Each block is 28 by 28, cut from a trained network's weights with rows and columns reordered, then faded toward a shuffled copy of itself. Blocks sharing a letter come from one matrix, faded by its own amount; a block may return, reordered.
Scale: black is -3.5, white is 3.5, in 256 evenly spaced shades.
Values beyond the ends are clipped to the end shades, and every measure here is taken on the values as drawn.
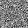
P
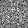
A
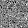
A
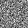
P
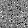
A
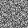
P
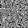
A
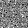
A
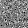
A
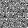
A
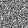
P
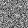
P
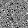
A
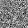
P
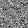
A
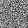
P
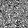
A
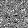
A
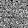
A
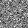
P
